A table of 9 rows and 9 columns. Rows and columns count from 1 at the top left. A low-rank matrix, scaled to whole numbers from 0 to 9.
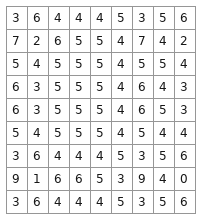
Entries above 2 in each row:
9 7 9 9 9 9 9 7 9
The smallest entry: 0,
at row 8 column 9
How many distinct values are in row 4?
4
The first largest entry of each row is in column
2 1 1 1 1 1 2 1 2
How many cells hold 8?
0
